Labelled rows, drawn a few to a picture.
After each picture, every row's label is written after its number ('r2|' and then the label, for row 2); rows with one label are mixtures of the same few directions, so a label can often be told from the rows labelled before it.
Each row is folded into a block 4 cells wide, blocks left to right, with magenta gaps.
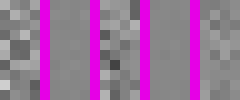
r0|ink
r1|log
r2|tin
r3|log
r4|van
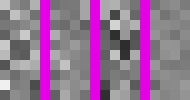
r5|ink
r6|tin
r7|van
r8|ink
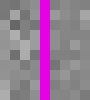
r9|van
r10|log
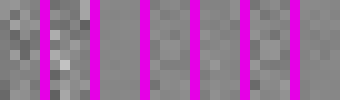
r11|van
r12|tin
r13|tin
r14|ink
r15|tin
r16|ink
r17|van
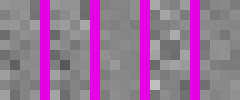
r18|tin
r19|tin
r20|tin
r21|ink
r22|ink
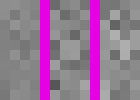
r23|van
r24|ink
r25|van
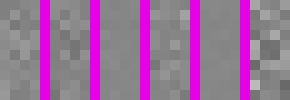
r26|van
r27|van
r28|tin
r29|log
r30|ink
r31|ink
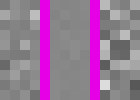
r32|log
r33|van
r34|ink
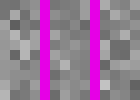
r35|van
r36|tin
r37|ink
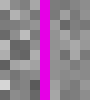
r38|ink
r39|van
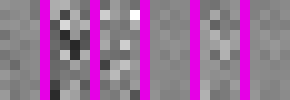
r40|tin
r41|van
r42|log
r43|van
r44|van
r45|van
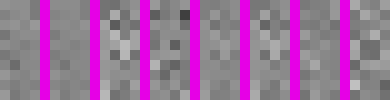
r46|tin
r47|tin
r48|van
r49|log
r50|van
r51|van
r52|tin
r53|ink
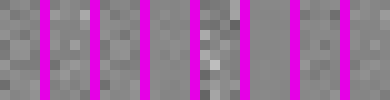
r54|ink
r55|log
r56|ink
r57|van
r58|tin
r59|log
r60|log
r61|log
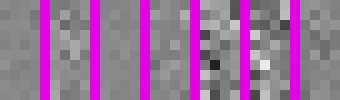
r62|log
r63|van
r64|van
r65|log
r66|tin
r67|tin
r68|van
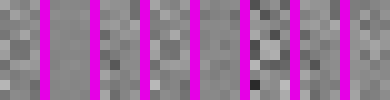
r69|ink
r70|log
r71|tin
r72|ink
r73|log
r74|ink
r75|tin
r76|van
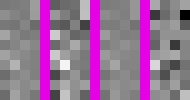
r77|tin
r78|tin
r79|tin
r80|log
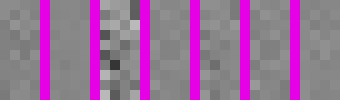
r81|van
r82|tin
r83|tin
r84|ink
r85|tin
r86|ink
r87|van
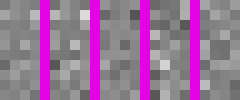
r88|log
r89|log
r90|log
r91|tin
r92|ink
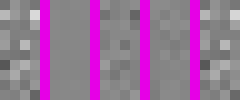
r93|log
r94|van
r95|log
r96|van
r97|log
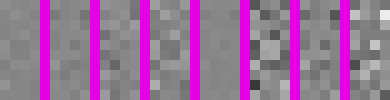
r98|ink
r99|log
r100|tin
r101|ink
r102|log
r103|ink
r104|log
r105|log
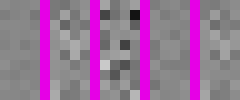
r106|log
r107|van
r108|log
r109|ink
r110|van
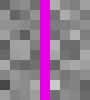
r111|ink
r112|ink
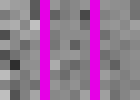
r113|tin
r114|log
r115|tin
